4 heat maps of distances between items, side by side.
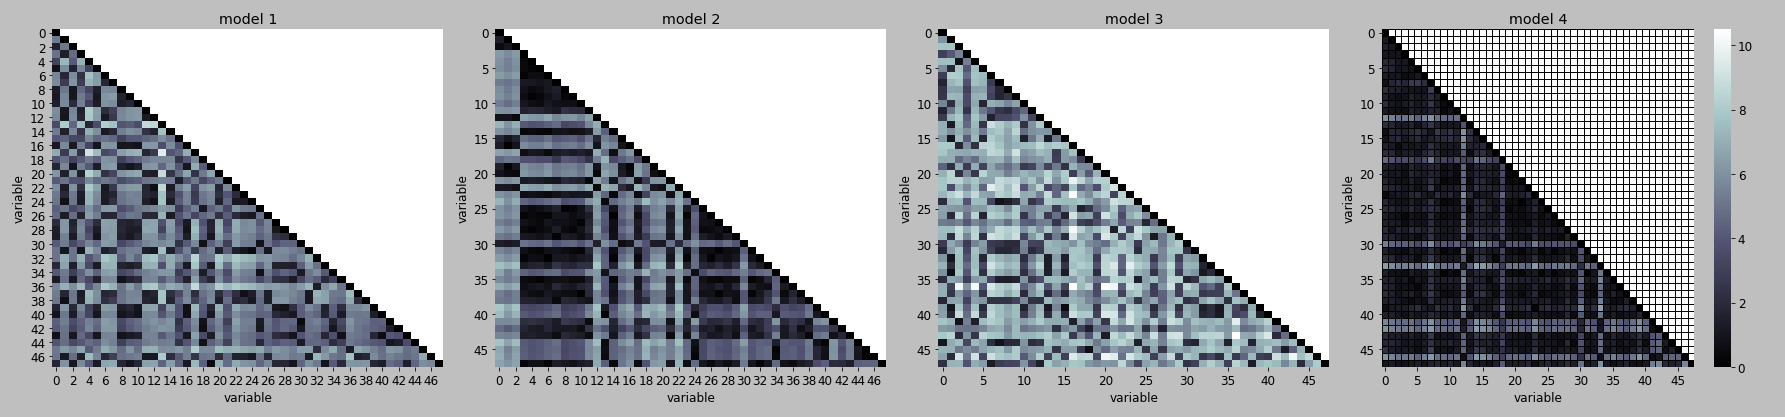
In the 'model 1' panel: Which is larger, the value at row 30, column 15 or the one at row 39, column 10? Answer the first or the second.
the first
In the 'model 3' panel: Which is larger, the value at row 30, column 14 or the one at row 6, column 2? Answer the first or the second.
the second
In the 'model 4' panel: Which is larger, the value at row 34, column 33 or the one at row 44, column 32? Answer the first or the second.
the first
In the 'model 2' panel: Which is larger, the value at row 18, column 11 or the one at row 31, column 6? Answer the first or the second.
the first
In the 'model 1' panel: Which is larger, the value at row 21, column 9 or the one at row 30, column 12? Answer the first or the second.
the second
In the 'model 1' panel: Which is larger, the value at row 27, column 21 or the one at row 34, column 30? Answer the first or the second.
the first
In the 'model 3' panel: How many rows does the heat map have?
48
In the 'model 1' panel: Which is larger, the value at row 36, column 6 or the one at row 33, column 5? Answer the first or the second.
the first
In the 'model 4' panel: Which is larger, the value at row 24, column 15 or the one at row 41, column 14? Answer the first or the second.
the second
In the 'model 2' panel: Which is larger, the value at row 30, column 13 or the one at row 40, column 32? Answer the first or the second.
the first
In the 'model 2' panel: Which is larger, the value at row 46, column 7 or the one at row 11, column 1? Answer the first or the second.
the second
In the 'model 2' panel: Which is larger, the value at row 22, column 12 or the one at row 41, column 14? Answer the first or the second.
the second
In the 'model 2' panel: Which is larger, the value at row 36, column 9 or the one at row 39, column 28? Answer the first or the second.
the second
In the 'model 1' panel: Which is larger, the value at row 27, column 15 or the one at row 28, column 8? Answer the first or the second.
the first
